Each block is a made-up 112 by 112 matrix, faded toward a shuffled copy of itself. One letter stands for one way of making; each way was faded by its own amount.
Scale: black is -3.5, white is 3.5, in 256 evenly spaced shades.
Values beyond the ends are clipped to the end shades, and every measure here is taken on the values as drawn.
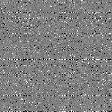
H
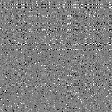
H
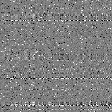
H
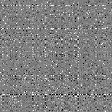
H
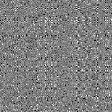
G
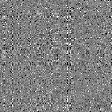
G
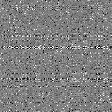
H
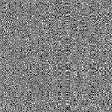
G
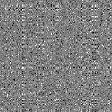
G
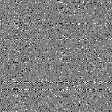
H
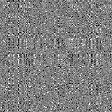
G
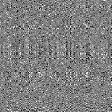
G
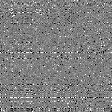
H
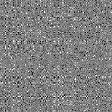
G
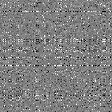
H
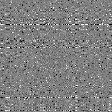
H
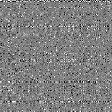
H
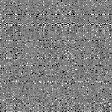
H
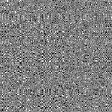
G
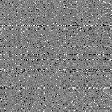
H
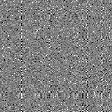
G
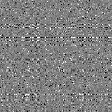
H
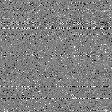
H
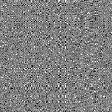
G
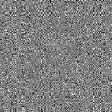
G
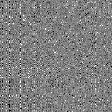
G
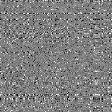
H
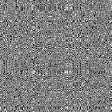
G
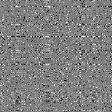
H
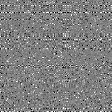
H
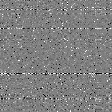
H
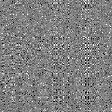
G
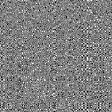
G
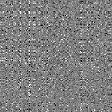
G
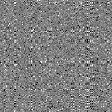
G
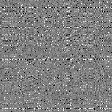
H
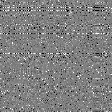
H
